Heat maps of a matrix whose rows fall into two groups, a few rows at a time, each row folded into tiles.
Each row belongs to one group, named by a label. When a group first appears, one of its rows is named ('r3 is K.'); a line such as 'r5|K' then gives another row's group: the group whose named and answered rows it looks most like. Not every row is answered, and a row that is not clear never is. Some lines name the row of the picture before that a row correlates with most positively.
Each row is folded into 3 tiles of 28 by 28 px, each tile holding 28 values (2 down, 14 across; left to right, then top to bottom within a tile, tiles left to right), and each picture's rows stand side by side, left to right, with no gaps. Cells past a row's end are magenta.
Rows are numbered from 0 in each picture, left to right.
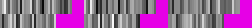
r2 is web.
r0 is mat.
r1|web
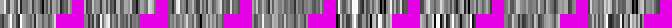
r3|mat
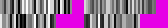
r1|mat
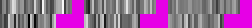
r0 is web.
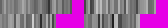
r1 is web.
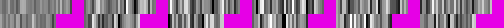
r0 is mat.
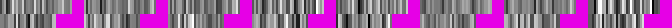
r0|web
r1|mat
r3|web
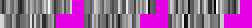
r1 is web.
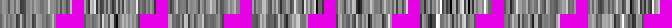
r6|web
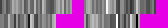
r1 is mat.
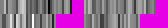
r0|mat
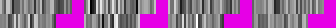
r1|web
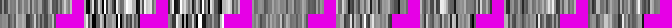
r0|web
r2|web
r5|mat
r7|web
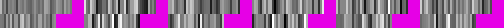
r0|mat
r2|mat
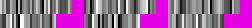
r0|mat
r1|web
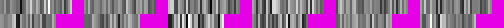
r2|mat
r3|mat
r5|mat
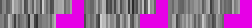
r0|web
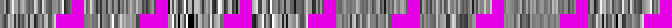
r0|web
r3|mat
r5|web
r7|web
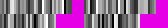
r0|web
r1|web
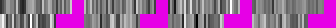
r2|web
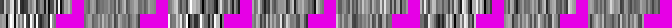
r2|mat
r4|mat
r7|mat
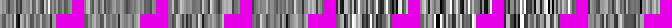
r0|mat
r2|web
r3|web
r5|mat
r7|web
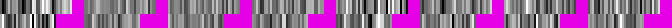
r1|web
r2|mat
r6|mat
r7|web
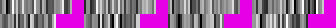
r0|web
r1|web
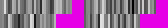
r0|web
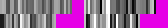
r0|mat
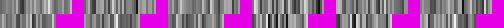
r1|web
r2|web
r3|mat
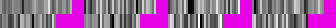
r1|web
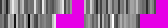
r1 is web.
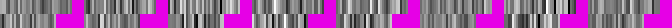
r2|web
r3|mat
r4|web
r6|web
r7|web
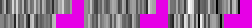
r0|web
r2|mat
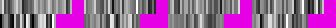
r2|web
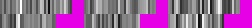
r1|web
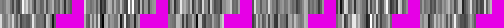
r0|mat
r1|mat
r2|web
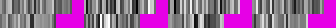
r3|mat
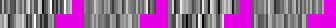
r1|web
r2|web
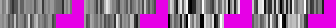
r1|mat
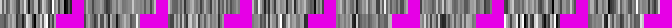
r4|mat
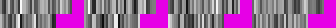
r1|web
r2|mat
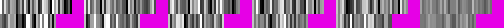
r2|mat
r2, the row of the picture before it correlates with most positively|3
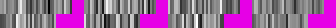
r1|mat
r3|mat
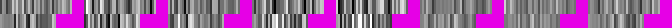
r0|web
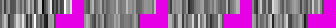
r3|mat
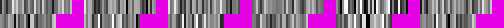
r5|web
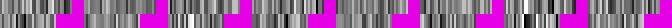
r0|mat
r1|mat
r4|web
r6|mat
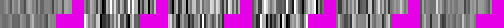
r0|web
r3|web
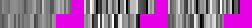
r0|web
